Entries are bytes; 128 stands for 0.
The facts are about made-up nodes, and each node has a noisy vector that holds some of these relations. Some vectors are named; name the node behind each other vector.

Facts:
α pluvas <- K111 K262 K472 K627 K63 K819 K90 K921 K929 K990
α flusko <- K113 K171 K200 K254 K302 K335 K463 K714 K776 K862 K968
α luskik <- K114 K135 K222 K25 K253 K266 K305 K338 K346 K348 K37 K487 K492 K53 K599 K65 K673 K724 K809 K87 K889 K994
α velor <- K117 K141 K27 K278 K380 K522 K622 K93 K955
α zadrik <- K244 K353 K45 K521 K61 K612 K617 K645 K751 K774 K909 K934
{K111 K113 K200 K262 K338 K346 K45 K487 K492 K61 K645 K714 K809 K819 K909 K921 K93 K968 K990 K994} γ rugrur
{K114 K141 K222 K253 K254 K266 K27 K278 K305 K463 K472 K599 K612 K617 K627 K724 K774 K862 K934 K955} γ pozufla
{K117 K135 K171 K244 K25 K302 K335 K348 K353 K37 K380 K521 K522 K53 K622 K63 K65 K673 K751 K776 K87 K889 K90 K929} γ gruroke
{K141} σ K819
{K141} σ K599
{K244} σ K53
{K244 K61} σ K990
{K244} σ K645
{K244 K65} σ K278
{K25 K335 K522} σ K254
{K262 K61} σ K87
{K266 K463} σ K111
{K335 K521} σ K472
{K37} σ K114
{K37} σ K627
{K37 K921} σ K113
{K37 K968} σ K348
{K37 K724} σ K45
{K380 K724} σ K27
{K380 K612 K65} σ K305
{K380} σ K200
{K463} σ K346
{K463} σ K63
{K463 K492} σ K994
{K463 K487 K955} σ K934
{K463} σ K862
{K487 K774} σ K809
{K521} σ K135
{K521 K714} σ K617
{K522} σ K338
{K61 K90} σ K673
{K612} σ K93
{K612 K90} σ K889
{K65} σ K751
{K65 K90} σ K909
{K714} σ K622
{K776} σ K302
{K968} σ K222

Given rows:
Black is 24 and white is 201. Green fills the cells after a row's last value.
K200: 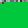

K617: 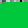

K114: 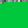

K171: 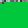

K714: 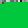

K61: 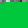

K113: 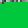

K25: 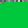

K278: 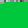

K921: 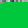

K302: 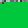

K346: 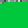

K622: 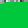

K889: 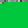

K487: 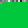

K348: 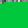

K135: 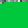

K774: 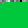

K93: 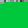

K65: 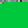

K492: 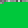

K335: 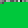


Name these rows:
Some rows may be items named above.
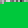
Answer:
K955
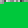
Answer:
K622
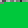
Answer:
K45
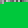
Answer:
K522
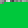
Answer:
K262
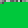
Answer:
K776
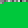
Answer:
K809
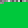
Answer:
K487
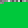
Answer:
K487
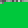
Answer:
K37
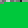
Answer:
K244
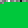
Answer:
K934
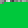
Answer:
K262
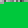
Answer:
K27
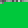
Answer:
K37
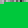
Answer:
K380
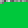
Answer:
K990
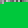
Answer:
K522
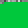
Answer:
K994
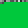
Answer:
K254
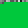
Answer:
K335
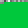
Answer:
K111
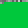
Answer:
K724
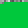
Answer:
K90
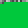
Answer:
K968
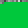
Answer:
K338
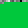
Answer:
K774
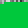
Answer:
K955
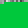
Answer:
K141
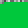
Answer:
K472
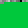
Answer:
K612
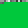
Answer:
K463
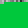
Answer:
K380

